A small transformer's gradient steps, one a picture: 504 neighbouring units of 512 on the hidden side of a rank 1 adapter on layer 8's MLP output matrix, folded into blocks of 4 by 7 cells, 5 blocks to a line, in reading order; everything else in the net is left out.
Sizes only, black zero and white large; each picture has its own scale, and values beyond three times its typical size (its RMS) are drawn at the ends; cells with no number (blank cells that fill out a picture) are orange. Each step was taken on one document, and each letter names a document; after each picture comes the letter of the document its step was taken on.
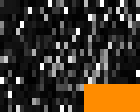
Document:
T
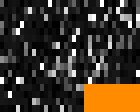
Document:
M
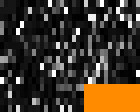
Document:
T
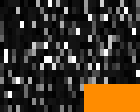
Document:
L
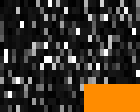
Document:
L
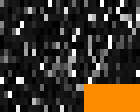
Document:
M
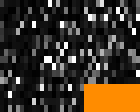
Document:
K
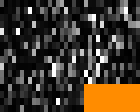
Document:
T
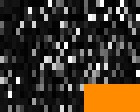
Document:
K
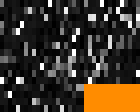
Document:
M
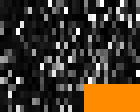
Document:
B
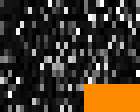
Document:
B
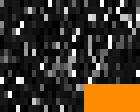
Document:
M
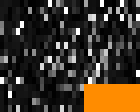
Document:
T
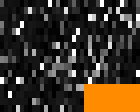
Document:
M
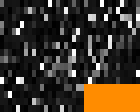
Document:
M
